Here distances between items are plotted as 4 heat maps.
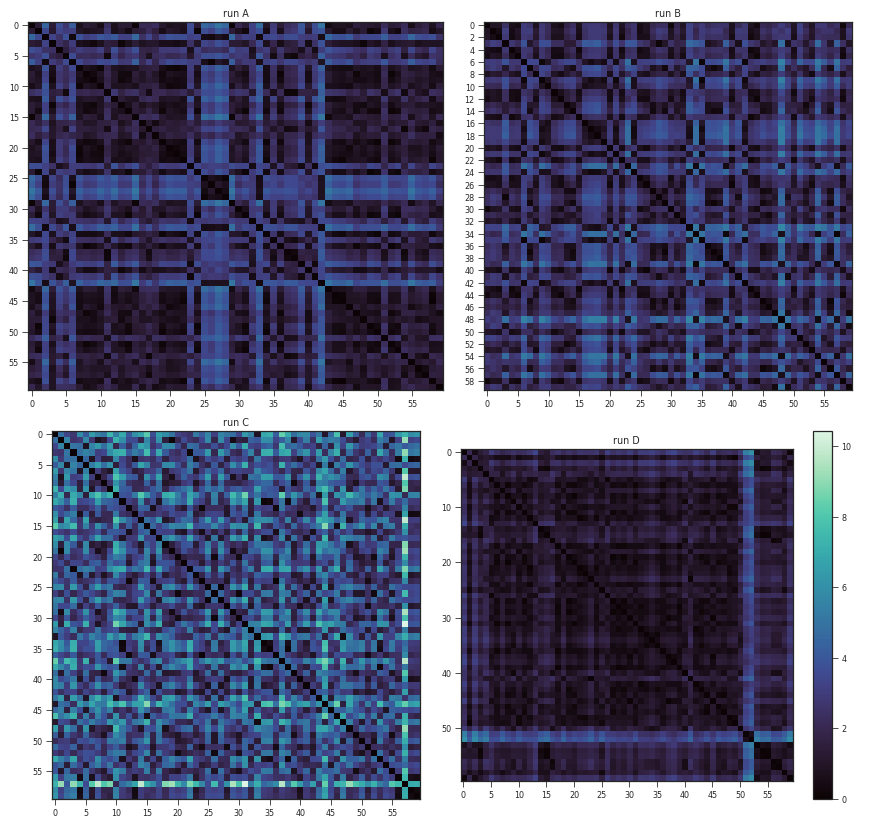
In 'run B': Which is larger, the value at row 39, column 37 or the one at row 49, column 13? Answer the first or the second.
the first
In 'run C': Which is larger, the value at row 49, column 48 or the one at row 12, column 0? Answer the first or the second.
the second
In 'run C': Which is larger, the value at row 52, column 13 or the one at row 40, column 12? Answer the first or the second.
the first
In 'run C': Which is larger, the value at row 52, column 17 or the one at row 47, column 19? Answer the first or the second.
the first
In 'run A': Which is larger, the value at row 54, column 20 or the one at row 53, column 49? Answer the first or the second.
the first
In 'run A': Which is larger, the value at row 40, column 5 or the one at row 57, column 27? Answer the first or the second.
the second
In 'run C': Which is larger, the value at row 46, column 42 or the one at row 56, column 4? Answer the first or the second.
the first
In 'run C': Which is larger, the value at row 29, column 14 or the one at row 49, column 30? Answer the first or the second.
the first
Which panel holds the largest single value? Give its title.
run C
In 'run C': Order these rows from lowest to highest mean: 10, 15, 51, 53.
51, 53, 15, 10
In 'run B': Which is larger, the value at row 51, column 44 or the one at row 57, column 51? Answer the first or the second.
the second
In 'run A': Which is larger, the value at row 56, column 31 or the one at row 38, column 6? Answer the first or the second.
the second
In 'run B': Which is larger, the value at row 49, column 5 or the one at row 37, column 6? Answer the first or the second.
the second
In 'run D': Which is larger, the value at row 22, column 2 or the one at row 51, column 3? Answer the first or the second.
the second
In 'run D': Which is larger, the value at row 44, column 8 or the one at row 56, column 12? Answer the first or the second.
the second
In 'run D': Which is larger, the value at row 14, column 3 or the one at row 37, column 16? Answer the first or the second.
the second
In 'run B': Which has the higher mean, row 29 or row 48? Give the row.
48
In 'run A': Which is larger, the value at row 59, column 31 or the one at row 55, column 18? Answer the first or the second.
the second
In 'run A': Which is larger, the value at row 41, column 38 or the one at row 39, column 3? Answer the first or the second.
the second
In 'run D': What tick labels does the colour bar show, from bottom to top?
0, 2, 4, 6, 8, 10
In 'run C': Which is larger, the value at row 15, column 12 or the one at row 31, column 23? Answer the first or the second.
the first
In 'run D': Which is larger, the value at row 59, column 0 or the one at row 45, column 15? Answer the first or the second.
the second
